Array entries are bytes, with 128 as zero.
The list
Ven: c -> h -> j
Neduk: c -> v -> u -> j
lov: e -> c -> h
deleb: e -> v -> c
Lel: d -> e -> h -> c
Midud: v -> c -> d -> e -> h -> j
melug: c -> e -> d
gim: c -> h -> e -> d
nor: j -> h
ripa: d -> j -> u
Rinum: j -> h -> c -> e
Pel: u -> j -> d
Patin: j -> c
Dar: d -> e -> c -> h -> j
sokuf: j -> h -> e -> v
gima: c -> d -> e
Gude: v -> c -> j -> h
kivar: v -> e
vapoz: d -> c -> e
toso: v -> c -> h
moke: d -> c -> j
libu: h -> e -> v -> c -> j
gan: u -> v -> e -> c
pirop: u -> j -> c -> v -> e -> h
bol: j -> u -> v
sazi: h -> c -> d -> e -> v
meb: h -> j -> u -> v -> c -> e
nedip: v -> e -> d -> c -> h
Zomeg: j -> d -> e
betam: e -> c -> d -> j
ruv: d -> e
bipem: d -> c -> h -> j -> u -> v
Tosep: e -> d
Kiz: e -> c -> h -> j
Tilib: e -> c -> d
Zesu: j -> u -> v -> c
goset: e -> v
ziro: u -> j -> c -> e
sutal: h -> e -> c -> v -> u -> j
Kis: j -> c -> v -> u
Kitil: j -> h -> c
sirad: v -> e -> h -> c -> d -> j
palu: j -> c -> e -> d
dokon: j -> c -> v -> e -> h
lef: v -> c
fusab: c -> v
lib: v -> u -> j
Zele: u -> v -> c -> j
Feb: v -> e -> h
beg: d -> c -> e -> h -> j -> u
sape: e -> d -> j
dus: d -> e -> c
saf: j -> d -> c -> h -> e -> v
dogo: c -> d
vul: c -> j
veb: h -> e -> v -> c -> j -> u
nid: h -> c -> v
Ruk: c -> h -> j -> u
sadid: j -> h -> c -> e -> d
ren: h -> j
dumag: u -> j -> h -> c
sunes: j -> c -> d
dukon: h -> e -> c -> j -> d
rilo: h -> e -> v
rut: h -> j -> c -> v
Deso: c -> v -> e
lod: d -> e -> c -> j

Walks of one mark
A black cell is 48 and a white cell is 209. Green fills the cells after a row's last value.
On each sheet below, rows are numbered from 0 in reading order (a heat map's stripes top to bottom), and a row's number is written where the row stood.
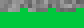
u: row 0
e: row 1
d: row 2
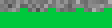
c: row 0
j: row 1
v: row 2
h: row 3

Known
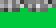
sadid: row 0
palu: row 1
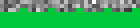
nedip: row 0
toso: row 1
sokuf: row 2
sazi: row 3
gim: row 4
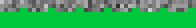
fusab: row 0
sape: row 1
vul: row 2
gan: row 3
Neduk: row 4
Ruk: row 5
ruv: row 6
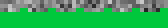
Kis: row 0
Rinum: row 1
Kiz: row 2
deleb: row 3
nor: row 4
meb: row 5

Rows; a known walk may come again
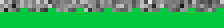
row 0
rut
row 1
gim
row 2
Deso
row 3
Rinum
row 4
Zomeg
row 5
saf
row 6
dumag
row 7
Zesu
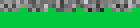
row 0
Ven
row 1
sape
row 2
gan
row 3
meb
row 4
Kiz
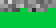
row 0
rilo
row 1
sunes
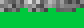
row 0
ziro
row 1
nid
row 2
Pel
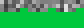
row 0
libu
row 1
ren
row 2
dokon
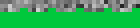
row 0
Kis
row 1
toso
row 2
Patin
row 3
melug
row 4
beg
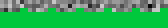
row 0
sadid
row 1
lov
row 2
bol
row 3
Midud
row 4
vapoz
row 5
Lel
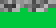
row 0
Dar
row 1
nedip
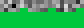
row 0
bipem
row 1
kivar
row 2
pirop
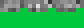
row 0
ruv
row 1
palu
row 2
Tosep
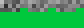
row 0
Zele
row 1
vul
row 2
Tilib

